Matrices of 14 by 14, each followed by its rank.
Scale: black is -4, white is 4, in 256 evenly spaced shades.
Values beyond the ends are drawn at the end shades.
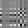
one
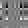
one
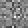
three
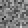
full rank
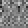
three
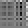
one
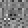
three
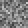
full rank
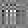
one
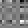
one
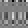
one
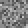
full rank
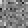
three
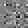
three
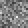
full rank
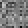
three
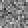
full rank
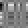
one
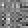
three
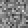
full rank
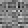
three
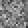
full rank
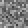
full rank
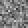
full rank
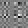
one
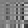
one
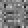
three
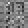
three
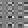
one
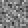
full rank
